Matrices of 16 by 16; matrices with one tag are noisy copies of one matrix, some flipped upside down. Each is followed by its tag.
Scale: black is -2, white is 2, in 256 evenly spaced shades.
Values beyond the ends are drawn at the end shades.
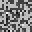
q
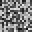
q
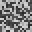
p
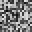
q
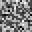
p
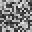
p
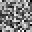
p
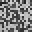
q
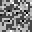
p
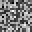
q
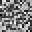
p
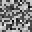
p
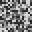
q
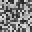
q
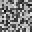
q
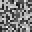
q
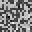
q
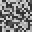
p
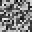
p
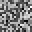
q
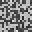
q
